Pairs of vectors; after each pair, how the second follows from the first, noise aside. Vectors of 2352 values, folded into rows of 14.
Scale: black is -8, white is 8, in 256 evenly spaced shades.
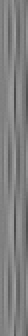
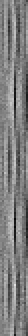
scaled up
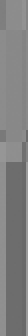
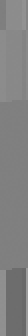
partly zeroed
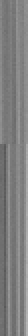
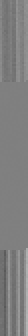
partly zeroed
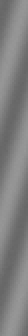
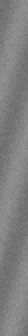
shrunk
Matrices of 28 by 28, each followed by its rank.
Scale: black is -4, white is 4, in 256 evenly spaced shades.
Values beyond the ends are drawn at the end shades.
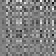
two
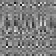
three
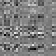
three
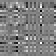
two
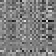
three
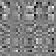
three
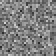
full rank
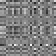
two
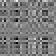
two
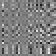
two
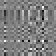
two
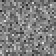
full rank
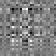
two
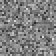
full rank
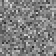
full rank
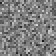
full rank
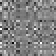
three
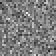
full rank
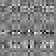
two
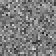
full rank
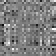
three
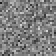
full rank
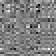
three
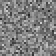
full rank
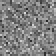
full rank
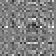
three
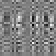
two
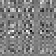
three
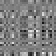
two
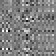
three
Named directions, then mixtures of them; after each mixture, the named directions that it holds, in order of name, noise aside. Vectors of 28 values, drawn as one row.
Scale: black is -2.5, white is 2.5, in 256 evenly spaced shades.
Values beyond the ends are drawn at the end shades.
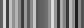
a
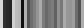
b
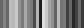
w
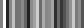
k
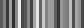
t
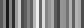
t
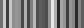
a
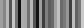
t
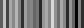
a, w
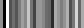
a, k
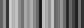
a, w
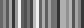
t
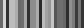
a, k, w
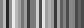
b, k, w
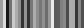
a, b, k
